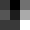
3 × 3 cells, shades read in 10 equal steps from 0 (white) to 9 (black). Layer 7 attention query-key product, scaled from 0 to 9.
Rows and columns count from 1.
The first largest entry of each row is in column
2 2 1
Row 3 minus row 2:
1 -1 -3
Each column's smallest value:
6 7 0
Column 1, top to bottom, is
7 6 7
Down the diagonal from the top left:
7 8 0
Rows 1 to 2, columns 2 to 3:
9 5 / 8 3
